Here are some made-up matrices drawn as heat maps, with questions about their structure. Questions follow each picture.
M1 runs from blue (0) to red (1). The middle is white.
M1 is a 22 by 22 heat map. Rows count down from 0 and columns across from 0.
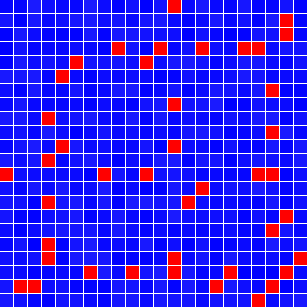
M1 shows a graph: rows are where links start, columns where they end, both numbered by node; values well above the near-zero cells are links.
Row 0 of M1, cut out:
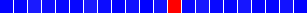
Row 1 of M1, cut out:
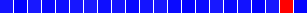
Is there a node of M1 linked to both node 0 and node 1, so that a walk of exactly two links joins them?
no
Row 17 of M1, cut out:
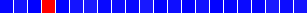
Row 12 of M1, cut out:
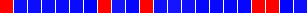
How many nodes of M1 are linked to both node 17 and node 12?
0
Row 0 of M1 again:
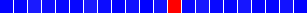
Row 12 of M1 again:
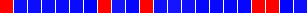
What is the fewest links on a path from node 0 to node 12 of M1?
1
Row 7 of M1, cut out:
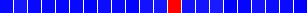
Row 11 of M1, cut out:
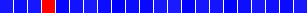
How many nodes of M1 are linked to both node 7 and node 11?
0
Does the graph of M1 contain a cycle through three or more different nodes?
no
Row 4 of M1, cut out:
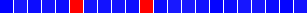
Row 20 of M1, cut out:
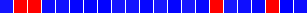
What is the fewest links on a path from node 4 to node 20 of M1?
4
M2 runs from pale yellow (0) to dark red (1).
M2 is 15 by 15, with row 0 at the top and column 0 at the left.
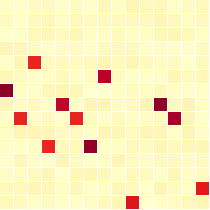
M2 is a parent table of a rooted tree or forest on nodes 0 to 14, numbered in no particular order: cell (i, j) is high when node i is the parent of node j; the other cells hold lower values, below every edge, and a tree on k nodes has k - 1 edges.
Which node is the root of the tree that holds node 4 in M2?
8
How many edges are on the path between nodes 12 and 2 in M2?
5
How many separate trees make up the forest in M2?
3
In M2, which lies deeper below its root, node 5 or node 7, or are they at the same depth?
node 7
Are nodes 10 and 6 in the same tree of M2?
yes
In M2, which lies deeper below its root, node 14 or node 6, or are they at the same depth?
the same depth
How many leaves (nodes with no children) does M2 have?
7
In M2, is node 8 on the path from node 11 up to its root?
yes
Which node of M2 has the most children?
8
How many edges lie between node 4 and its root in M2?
3
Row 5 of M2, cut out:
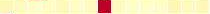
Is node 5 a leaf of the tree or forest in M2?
no
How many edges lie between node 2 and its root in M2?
4
